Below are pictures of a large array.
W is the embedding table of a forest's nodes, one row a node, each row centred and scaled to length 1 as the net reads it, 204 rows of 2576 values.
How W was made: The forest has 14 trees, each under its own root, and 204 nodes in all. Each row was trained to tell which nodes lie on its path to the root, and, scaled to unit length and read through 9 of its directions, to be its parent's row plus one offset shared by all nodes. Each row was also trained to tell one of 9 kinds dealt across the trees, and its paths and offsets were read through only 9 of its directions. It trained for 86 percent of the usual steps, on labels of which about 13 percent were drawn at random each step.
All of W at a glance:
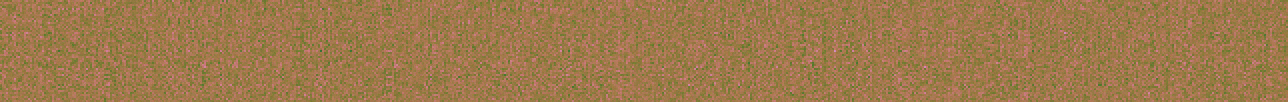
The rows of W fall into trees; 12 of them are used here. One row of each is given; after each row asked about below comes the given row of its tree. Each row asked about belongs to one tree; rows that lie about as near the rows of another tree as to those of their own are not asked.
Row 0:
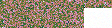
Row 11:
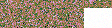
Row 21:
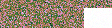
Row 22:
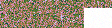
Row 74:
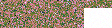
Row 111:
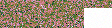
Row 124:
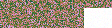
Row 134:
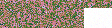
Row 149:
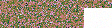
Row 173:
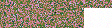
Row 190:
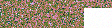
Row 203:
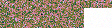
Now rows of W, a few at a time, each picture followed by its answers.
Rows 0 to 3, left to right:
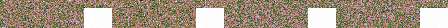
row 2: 173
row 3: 190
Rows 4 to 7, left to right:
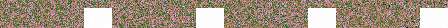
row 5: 134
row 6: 0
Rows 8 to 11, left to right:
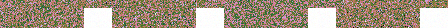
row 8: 190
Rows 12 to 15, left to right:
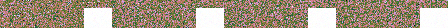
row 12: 22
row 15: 21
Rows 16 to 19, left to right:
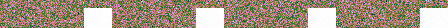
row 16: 134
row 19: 173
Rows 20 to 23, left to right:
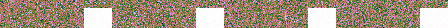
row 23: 190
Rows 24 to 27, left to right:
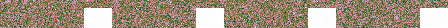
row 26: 190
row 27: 134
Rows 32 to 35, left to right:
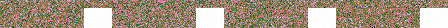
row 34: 124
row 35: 203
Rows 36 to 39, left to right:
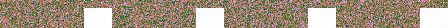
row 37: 21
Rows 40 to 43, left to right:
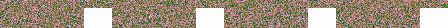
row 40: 149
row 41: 111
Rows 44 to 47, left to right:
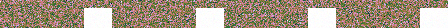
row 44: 111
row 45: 149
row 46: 124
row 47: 111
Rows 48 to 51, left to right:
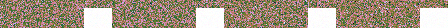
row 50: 149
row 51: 21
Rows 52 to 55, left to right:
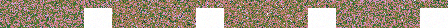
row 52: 111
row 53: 203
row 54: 21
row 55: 173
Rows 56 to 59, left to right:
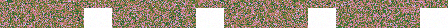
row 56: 203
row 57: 190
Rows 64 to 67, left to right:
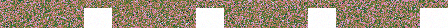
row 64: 190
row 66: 149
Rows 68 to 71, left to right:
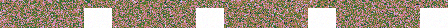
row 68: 134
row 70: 124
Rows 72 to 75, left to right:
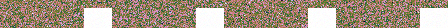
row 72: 149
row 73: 173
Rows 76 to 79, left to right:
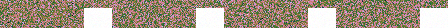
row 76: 203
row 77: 21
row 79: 74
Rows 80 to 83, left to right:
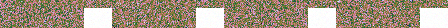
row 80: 190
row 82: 124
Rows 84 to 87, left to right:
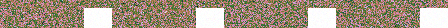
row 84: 21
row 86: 173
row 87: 203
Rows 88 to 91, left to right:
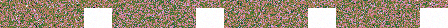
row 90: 0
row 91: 203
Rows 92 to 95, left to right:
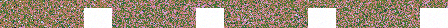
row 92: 0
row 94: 173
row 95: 190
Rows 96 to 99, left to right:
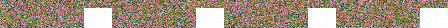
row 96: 134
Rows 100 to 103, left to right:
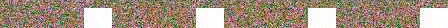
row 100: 124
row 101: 74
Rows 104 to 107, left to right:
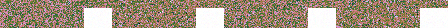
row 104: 21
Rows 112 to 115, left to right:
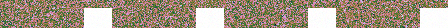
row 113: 190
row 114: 134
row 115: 149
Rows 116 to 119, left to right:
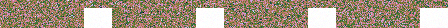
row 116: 124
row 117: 203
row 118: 111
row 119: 149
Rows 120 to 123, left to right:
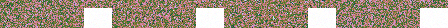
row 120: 74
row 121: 190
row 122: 111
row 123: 173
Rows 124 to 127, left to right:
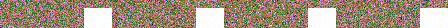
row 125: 74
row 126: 203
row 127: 203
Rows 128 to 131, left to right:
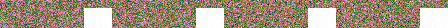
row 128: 134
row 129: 173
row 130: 203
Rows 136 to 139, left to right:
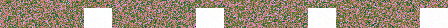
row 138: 149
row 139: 203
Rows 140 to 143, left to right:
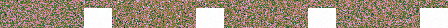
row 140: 173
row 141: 149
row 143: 134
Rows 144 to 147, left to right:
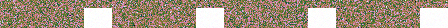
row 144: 124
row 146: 149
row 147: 111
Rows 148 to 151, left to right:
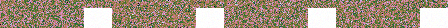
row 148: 22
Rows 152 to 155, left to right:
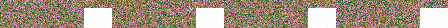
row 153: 111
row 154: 203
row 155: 74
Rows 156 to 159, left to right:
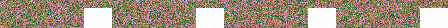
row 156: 21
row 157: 149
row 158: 22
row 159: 21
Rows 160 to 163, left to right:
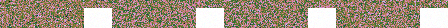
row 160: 111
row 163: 21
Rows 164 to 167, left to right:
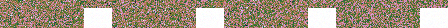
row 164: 149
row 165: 11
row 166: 124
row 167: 203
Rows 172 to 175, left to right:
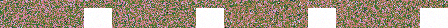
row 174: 111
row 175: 21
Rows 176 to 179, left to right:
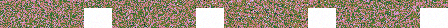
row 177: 0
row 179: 111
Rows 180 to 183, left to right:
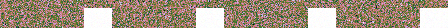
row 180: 21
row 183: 21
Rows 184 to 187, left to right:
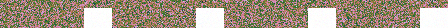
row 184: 74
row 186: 134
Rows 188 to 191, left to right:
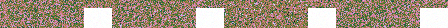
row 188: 22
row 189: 74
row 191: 124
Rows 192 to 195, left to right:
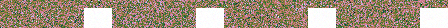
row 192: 149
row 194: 124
